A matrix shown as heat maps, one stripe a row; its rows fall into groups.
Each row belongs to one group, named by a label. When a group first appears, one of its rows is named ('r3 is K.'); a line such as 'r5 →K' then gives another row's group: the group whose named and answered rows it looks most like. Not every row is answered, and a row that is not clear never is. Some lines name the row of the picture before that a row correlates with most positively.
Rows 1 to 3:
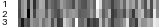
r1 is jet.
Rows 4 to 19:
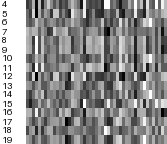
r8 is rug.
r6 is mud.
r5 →jet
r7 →rug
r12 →jet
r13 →mud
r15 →jet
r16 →rug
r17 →mud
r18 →jet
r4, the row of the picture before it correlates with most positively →1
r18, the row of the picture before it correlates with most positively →1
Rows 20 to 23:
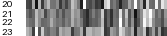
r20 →jet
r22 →mud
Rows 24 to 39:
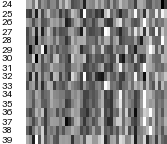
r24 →rug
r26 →mud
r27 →jet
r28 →jet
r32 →jet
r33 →jet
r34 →mud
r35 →mud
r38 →mud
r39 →rug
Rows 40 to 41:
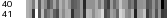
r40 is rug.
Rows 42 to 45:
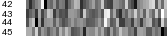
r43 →jet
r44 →jet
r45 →rug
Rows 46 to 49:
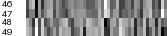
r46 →jet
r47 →jet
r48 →rug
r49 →rug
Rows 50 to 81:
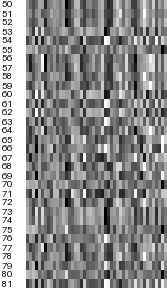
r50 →mud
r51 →mud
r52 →mud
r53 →rug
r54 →jet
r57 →mud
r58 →mud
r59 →mud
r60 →rug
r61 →jet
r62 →rug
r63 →jet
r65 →jet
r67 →jet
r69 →jet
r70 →rug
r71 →jet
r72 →mud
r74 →rug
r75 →rug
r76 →jet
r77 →mud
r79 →jet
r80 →rug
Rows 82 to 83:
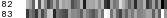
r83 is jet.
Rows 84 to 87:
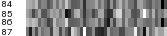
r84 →rug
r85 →mud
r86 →rug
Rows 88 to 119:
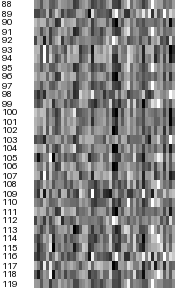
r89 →jet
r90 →rug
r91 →mud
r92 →jet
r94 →rug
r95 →mud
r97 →mud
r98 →jet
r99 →mud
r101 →rug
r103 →jet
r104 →rug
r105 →mud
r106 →rug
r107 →rug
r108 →mud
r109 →jet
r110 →mud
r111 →rug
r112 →jet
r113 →mud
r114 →mud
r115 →mud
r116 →jet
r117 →rug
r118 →mud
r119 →mud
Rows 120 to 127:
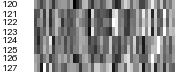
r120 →mud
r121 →jet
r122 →jet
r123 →jet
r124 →mud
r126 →mud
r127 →rug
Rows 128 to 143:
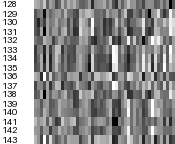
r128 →rug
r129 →jet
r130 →jet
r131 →jet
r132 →mud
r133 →jet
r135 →jet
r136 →rug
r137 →jet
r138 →jet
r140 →mud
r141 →rug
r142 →mud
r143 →rug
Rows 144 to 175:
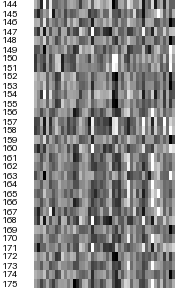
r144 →rug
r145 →mud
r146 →rug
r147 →jet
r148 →rug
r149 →jet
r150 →jet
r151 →jet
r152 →rug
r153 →rug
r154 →rug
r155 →rug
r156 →mud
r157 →jet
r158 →jet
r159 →rug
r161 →mud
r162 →mud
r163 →jet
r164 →mud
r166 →mud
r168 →jet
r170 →mud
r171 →jet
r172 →rug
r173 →mud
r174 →rug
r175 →mud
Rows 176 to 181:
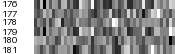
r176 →jet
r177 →mud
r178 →jet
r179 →jet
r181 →mud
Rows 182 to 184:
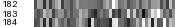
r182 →jet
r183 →mud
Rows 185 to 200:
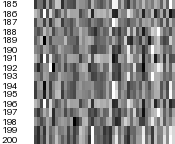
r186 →rug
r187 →jet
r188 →mud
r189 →jet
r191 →rug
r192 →mud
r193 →mud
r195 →jet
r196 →rug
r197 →mud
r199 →jet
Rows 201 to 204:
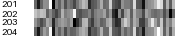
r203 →mud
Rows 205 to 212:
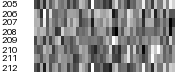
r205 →jet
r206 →rug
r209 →jet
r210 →mud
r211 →mud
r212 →jet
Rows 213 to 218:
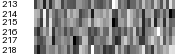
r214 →rug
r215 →rug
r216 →mud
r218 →jet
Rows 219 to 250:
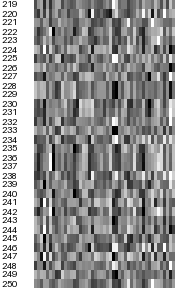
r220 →jet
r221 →mud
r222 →mud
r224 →rug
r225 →jet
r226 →rug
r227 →jet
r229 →rug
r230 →jet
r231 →jet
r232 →jet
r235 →mud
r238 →jet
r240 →mud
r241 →rug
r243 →rug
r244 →rug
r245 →jet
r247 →rug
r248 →jet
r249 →rug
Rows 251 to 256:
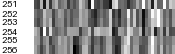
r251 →jet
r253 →mud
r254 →rug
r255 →mud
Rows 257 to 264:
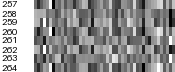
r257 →mud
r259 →rug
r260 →mud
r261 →jet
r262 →rug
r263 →jet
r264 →mud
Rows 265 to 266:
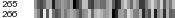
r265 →mud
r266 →rug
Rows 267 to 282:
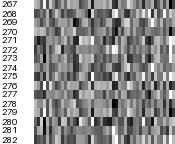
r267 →rug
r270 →rug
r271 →jet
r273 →jet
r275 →jet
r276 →rug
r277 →jet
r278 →rug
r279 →rug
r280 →jet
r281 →jet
